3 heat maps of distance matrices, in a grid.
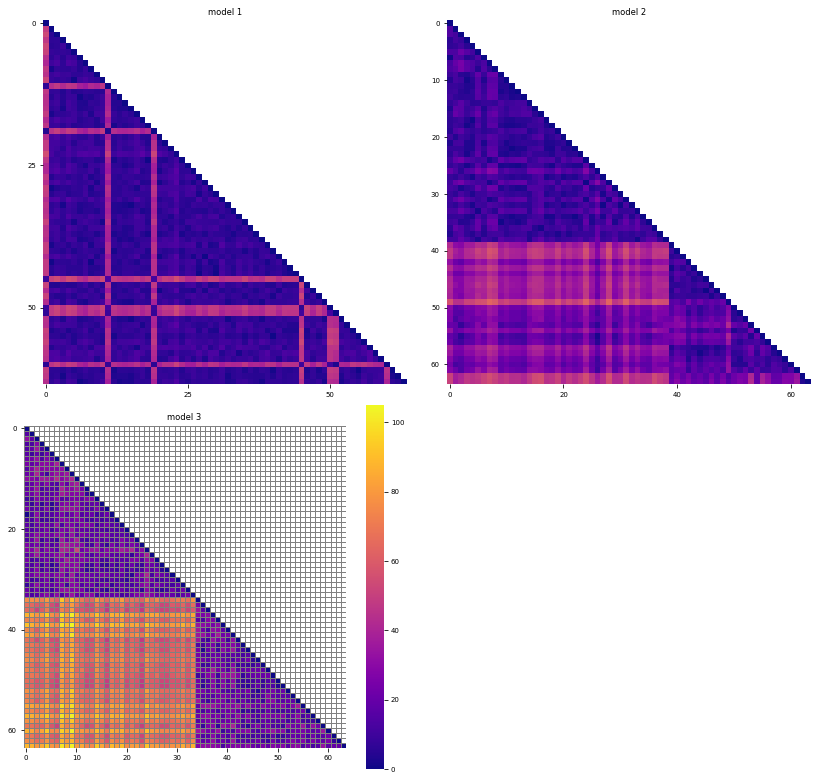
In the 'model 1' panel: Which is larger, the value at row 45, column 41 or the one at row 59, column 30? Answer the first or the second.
the first
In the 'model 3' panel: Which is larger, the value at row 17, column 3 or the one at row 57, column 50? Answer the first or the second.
the second
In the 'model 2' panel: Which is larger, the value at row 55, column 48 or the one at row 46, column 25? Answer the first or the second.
the second
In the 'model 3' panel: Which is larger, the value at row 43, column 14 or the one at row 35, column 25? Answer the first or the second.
the first
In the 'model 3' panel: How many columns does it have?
64
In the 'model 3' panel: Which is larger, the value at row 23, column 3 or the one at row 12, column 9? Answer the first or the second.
the second
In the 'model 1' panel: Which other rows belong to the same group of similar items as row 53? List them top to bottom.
1, 2, 3, 4, 5, 6, 7, 8, 9, 10, 12, 13, 14, 15, 16, 17, 18, 20, 21, 22, 23, 24, 25, 26, 27, 28, 29, 30, 31, 32, 33, 34, 35, 36, 37, 38, 39, 40, 41, 42, 43, 44, 46, 47, 48, 49, 52, 54, 55, 56, 57, 58, 59, 61, 62, 63
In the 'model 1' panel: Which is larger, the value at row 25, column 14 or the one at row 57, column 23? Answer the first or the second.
the second
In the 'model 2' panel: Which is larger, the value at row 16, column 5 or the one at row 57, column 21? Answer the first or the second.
the second
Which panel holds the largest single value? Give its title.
model 3
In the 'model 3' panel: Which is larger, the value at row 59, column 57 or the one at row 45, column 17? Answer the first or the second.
the second
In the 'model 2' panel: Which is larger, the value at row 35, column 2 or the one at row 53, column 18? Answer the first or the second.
the second
